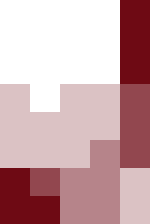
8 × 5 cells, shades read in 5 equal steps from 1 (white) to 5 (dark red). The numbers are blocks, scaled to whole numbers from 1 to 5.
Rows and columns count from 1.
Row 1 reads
1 1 1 1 5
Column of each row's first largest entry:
5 5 5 5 5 5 1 1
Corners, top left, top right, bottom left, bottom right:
1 5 5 2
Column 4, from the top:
1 1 1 2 2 3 3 3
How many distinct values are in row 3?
2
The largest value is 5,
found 6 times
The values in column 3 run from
1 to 3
